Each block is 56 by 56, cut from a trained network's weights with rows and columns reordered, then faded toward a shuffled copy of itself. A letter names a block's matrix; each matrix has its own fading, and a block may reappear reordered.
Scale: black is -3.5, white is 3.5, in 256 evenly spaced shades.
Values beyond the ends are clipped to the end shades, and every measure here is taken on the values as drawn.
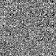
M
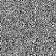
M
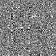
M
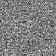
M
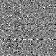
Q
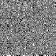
Q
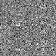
M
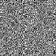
M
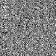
M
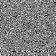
Q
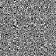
M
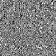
M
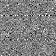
Q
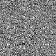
M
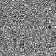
M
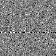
Q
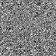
M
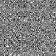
M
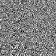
M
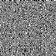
Q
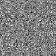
M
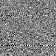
Q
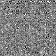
Q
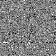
Q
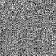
M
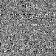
Q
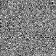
Q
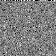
Q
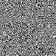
M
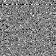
Q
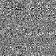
M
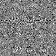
Q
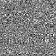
M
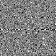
Q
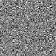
M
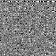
Q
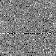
Q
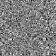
M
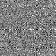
Q
